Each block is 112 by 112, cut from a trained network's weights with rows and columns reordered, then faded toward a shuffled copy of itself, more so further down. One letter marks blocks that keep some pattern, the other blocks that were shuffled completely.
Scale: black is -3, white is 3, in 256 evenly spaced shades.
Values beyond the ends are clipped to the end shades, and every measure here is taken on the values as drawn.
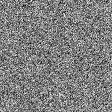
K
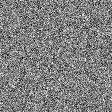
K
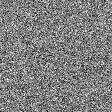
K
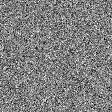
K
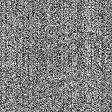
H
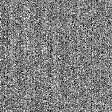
H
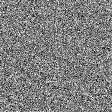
K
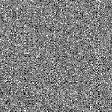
H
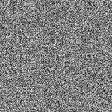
H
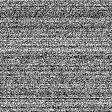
H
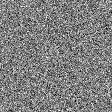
K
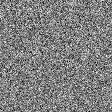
K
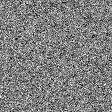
K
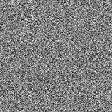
H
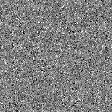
H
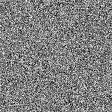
K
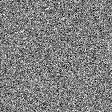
K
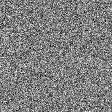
K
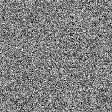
H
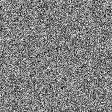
K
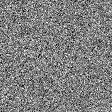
K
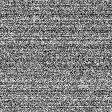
H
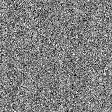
H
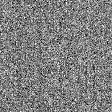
H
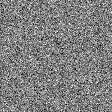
K
